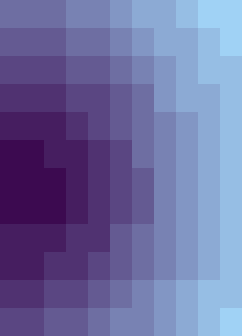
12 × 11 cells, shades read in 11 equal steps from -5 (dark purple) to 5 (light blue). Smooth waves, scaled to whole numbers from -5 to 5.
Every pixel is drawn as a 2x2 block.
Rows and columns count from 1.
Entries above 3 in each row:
3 2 2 1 1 1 1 1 1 1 2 2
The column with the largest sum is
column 11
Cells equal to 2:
12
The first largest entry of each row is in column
10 11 10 11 11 11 11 11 11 11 10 11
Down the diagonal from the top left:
0 -1 -2 -2 -2 -2 -1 1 2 3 4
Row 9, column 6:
-1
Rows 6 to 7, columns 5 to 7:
-3 -2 0 | -3 -2 -1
